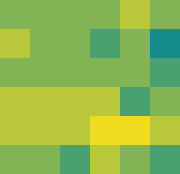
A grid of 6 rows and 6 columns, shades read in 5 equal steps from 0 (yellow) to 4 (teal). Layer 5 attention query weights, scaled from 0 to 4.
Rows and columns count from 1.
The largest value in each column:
2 2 3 3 3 4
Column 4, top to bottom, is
2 3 2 1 0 1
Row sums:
11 14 13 9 4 13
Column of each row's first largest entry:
1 6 6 5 1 3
